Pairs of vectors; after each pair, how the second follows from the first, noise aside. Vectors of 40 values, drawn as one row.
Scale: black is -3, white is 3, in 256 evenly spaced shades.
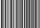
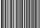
copied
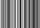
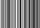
copied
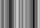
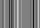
partly zeroed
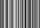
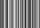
copied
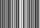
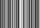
copied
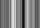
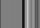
partly zeroed
